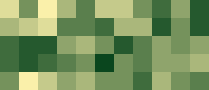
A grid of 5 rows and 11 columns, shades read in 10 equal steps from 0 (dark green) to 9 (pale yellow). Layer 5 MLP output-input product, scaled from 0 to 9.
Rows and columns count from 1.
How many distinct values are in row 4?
7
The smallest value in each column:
2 1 1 3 3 0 1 2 1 4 1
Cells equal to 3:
7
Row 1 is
8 4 9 6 3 7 7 4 2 5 1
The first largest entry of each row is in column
3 3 5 11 2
